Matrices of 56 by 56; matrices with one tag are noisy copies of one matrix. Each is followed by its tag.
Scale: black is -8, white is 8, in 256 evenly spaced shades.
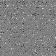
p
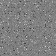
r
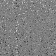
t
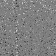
t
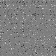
p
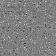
r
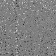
t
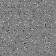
r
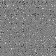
p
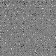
p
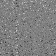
t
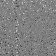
t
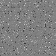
r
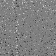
t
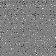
p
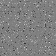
r
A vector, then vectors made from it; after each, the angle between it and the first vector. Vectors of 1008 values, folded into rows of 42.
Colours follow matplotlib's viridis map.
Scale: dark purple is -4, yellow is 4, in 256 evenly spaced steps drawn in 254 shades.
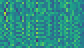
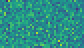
partly aligned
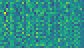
nearly parallel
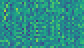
nearly opposite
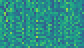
nearly parallel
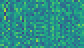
nearly opposite
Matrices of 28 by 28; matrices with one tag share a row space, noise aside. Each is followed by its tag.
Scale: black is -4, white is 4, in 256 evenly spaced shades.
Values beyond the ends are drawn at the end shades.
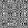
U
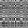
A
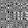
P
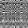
A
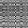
A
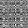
A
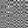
P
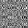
U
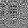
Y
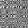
Y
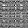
A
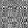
U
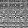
A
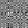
P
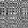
Y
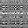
A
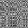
Y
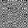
U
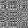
Y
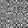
P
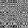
Y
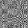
U
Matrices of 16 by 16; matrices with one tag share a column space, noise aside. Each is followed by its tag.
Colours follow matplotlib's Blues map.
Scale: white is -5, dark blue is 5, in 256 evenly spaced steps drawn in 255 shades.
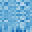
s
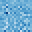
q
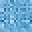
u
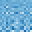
q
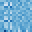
s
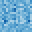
u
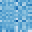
s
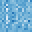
u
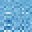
q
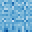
s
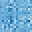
u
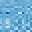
q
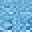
q
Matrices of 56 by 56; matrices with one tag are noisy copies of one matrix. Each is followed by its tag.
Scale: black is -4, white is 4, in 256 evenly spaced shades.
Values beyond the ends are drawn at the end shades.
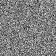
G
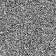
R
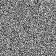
G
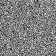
G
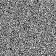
G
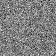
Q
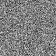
R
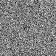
G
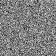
G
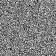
G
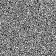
G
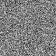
R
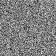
G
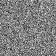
G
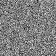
G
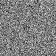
G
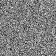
G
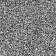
R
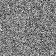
Q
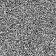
R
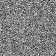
Q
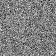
Q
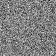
Q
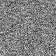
R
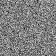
G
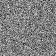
Q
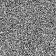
R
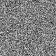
R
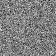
Q
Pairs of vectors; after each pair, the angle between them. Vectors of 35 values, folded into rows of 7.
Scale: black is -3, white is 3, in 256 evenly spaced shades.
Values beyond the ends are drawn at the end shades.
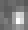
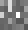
orthogonal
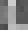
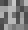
partly aligned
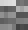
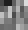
partly opposed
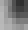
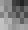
nearly parallel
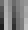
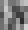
partly aligned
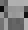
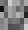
nearly parallel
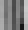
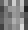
nearly opposite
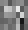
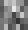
partly aligned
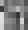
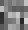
nearly opposite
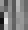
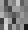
partly aligned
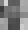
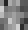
nearly opposite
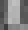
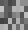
orthogonal
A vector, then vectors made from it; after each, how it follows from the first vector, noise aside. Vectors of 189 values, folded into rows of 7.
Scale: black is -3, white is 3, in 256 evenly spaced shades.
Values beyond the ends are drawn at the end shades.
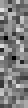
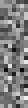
reversed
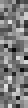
reversed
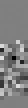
partly zeroed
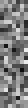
reversed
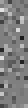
partly zeroed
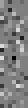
partly zeroed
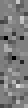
partly zeroed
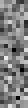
reversed
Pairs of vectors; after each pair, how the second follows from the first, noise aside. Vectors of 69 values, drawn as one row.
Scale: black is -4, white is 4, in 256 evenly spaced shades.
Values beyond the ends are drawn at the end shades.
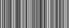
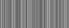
shrunk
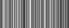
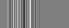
partly zeroed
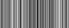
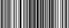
scaled up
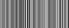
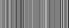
partly zeroed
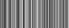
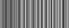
shuffled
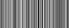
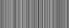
shrunk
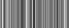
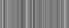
shrunk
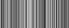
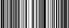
scaled up
